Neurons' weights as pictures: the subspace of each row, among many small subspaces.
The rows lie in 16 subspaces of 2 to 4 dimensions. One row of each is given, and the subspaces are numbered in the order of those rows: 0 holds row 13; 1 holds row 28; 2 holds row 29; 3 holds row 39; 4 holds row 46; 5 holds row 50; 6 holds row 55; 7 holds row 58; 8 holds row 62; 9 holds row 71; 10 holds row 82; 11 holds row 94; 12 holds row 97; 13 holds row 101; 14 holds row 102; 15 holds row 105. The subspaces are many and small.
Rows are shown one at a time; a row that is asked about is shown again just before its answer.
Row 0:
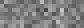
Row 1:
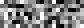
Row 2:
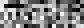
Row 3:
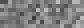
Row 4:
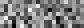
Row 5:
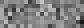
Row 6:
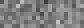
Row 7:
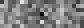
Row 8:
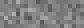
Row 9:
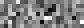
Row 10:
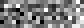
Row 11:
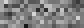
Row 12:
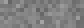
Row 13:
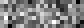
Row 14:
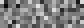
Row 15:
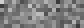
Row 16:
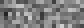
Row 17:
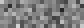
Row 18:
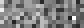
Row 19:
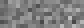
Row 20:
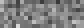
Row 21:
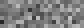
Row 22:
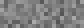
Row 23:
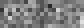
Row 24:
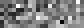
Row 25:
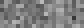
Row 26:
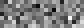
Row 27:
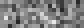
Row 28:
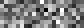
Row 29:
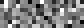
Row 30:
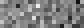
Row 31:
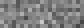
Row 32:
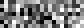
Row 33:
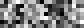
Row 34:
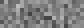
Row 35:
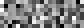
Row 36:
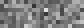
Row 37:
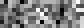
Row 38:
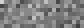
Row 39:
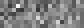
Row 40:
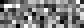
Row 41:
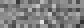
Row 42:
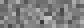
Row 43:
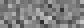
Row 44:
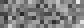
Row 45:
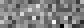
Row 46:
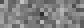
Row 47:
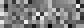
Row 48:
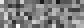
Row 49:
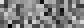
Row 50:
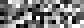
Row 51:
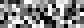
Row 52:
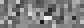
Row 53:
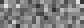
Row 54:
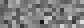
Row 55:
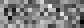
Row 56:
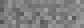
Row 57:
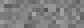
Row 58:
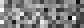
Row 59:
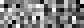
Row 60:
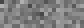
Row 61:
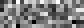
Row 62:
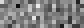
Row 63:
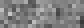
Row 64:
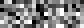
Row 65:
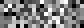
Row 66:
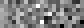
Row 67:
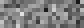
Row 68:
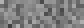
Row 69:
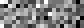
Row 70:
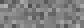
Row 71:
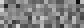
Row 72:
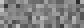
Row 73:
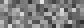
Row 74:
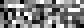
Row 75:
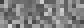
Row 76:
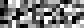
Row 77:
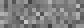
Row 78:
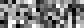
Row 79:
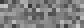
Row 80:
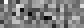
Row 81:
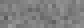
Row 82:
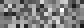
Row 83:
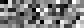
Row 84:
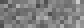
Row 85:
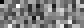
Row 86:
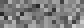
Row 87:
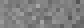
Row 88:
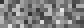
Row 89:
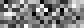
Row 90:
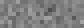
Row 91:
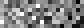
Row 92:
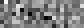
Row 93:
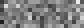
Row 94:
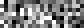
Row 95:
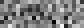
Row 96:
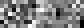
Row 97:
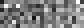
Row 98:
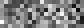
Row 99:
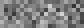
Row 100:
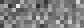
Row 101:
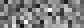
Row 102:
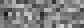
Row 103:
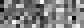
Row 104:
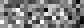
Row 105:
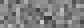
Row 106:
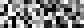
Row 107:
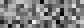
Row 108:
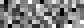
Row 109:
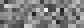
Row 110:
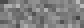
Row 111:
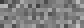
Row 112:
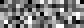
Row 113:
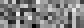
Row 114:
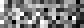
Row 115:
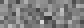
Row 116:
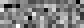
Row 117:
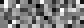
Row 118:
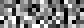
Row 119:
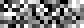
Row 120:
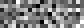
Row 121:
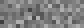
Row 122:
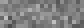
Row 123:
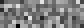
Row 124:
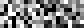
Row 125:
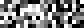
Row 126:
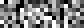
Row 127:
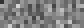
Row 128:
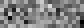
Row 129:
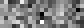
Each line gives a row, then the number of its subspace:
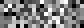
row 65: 10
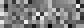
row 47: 6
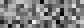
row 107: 9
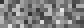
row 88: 8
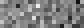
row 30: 8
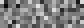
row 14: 2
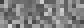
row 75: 12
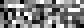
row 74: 14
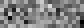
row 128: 6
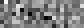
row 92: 11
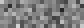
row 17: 10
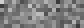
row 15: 4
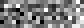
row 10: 12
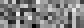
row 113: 0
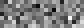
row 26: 0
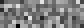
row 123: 1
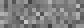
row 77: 6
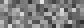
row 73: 2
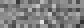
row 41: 11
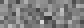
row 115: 15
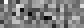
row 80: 11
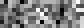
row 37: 4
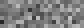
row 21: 5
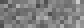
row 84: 3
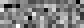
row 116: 1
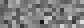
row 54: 5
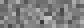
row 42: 15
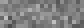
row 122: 0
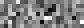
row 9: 13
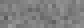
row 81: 0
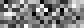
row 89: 10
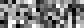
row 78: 0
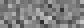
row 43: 5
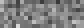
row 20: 14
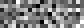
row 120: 11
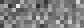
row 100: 3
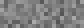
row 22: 9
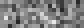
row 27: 0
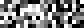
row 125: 15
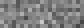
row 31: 11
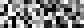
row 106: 13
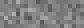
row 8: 0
